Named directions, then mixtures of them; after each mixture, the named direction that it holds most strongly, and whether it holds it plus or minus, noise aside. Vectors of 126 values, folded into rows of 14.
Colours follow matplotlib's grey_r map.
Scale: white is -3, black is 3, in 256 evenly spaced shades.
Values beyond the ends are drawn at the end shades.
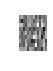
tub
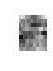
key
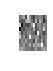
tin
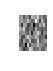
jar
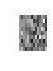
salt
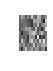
salt, minus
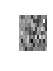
salt, plus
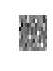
tin, plus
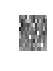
tin, plus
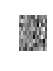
tub, minus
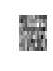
tub, plus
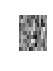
tub, minus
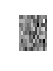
salt, plus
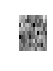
tin, minus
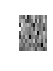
tin, minus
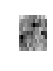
key, plus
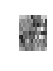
key, plus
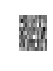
tub, plus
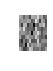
jar, plus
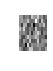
jar, plus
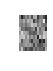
salt, plus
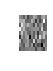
tin, minus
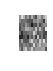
salt, minus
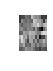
key, minus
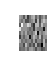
tin, minus
